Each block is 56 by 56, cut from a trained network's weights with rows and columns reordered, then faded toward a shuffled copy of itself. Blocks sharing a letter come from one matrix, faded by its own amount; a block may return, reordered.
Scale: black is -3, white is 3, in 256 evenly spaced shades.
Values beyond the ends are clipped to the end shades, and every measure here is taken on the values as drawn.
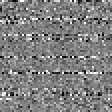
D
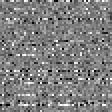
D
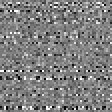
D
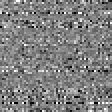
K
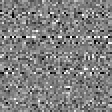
K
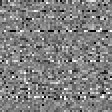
K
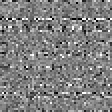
K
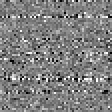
K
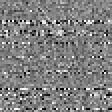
D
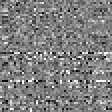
K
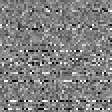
D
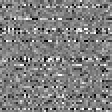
D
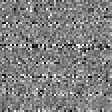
K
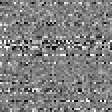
D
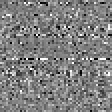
K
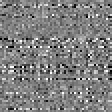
D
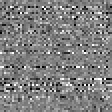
D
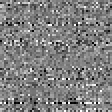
K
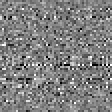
K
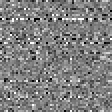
K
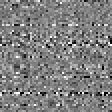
K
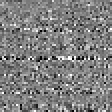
K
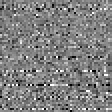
K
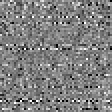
K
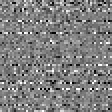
D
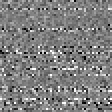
D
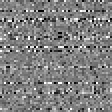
D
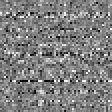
K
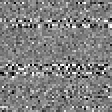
D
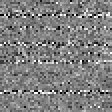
D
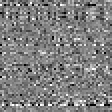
K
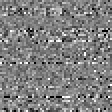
K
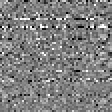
K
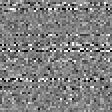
D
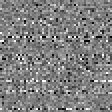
K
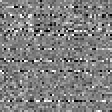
D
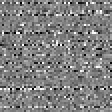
D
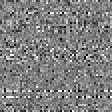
K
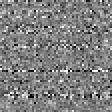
K
